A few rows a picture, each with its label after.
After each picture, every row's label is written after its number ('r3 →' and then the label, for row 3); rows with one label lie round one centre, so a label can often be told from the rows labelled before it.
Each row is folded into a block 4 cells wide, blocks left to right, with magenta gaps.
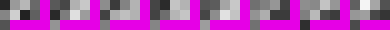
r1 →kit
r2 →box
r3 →box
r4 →box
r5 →box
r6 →kit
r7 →kit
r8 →kit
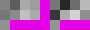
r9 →box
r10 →box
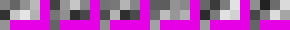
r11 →box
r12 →kit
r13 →kit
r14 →box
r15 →box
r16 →box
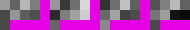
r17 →kit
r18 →box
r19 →kit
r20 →kit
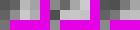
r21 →box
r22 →box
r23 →box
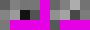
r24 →kit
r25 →kit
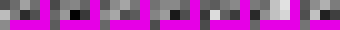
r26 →kit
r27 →kit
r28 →kit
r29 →kit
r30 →kit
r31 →box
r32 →kit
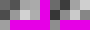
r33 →box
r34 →box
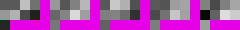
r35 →kit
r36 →box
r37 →kit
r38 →box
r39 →box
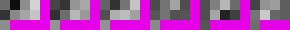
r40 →box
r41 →box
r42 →box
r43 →kit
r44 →kit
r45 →kit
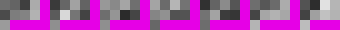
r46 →box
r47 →kit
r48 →kit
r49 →kit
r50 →kit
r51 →box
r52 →box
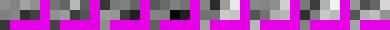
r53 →kit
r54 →kit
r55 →kit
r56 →kit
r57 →box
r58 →box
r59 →box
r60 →box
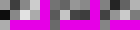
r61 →box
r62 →kit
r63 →box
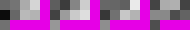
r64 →box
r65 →box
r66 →box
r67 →kit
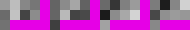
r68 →kit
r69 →kit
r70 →box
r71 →box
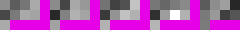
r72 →box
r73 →box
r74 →box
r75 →box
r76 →kit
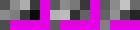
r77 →kit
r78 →kit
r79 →kit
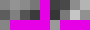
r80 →kit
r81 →box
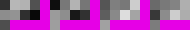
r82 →kit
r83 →kit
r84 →box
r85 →box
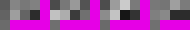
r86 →kit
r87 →kit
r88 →kit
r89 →kit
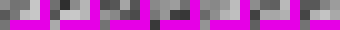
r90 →box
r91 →box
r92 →kit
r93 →kit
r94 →box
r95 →box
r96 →box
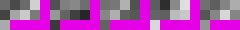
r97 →box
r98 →kit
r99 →kit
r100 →box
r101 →box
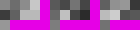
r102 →box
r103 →kit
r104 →kit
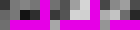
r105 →kit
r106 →box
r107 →kit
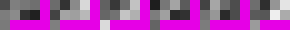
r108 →kit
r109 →box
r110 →box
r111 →kit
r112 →kit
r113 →box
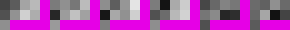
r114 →box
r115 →box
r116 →box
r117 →box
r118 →kit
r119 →kit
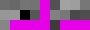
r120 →kit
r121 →kit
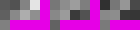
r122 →box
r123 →kit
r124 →kit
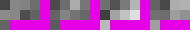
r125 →kit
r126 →kit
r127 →box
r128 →box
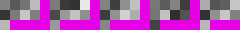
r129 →box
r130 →box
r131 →box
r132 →kit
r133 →box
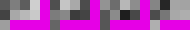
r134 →box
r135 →kit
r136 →kit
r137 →box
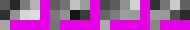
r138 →box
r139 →kit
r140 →box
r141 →kit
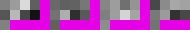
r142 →kit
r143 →kit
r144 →box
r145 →kit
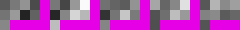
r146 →kit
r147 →box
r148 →box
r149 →box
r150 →kit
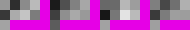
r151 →box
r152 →box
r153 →box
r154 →box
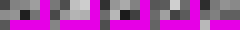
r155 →kit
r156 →box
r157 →kit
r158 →kit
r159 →kit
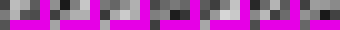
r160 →kit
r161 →box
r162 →box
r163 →kit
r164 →box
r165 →kit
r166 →kit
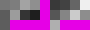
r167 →kit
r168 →box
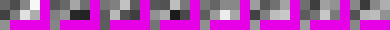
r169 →box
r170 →kit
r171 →kit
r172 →kit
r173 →box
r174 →box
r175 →box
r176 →box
